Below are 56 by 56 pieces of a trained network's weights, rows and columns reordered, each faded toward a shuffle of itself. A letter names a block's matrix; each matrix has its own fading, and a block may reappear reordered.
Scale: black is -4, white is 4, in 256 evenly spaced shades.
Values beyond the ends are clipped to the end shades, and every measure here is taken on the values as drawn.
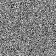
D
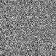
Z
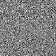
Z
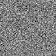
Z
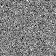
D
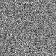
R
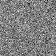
D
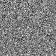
D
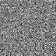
Z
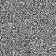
Z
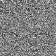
Z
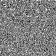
D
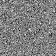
D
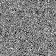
D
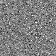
D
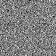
D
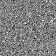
D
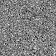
D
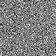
R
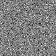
D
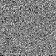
Z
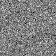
D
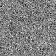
R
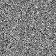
R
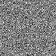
R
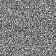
Z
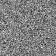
D
